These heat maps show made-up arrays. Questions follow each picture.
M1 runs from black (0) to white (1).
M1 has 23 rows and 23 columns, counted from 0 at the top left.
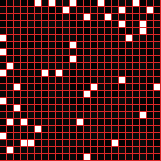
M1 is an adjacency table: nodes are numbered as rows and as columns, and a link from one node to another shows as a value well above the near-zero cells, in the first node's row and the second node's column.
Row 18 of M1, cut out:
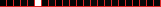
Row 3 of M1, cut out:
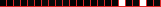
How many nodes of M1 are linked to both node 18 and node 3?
0
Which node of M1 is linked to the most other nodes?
node 0
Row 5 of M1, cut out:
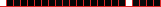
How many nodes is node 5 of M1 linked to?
2
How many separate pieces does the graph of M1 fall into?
3
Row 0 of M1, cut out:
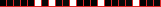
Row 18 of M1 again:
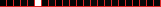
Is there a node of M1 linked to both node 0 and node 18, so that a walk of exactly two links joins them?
yes
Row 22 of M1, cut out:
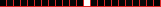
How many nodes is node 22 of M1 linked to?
1
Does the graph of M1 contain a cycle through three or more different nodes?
no
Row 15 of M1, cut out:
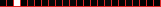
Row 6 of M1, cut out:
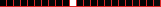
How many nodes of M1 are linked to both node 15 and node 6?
0
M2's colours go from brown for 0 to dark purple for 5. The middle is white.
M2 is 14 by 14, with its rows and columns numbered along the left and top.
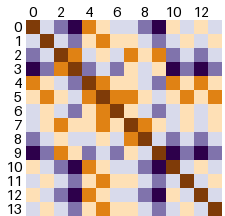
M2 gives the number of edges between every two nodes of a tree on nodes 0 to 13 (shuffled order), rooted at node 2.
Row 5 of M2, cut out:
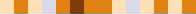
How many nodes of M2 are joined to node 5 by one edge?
6
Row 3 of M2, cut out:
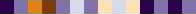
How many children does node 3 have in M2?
0
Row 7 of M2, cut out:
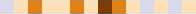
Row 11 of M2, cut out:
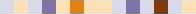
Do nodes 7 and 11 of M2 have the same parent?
no
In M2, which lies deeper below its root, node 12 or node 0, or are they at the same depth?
the same depth
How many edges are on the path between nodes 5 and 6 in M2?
1
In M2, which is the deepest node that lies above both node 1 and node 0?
5
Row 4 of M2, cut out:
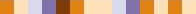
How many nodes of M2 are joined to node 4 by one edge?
4
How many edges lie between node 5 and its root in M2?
2
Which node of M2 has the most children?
5
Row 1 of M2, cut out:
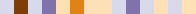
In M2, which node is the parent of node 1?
5
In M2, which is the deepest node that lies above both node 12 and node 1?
5
